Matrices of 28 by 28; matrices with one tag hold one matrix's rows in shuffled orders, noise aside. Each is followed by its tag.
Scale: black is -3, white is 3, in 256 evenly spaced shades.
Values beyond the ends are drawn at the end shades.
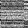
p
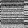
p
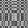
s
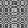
s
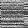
p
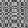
s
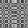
s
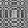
s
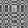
s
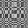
s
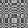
s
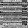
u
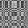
s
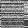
p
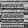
p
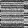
p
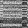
u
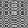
s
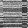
u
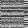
p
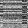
u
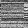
p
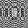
s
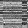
u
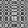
s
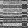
u
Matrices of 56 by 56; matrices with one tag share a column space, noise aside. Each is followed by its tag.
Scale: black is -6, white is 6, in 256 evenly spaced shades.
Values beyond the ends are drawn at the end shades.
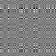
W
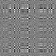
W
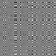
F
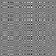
F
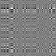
W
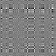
W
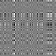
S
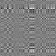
W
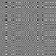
F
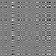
F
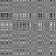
S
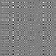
F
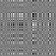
S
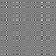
F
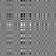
S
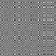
F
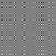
F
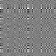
W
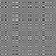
F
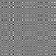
F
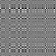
W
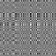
S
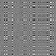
F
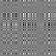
S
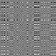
F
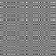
F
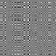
F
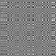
F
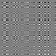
F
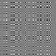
F
